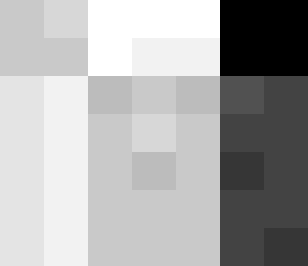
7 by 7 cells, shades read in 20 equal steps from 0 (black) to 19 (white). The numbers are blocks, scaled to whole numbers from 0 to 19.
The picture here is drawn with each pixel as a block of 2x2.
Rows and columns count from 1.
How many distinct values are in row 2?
4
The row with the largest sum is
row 4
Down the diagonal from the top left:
15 15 14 16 15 5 4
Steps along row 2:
same up down same down same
